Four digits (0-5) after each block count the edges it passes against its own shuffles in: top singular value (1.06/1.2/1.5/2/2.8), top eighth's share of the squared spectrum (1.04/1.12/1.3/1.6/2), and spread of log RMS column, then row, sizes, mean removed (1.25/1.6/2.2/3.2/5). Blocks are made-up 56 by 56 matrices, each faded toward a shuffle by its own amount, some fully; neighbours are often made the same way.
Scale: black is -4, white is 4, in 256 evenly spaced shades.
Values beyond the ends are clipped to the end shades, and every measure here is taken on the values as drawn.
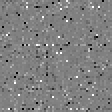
3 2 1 1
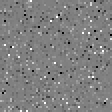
0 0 0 0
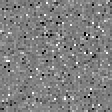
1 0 0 0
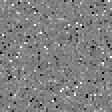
1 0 0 0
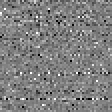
3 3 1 2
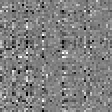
4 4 3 2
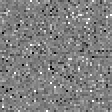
1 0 0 0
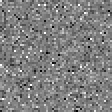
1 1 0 0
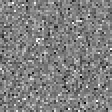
1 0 0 0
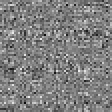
4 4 2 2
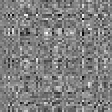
4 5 3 3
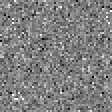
0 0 0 0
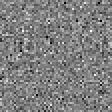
3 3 1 1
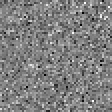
0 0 0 0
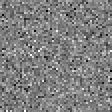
1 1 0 0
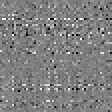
4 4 1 3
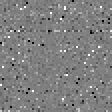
2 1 0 0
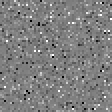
0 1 0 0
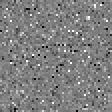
0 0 0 0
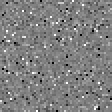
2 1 0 0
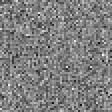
0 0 0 0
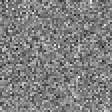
2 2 0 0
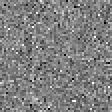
0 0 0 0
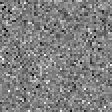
0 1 0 0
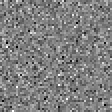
1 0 1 0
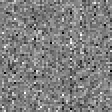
1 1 2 0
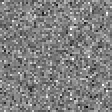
0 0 1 0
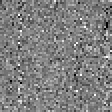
1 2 2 0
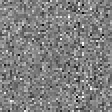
1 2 2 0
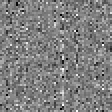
1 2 3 0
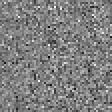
0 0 2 0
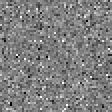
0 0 0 0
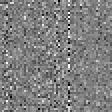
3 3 3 0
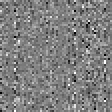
2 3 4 0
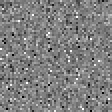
1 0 1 0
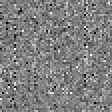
1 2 2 0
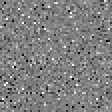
1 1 0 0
